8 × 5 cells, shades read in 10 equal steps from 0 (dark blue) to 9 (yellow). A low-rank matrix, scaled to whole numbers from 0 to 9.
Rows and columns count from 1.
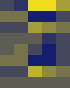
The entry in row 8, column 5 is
3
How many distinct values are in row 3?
4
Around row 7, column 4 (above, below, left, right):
0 3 7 4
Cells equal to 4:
7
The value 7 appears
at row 7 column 3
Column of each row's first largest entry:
3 1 3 1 2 1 3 1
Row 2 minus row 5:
1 0 -2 0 0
